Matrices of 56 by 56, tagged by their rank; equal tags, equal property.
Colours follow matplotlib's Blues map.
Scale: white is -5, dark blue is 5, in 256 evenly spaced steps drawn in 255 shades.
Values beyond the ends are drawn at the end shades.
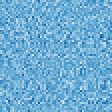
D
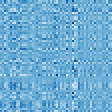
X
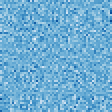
D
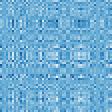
X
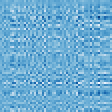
X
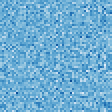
D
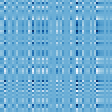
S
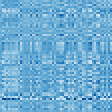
X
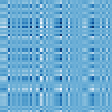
S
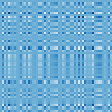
S
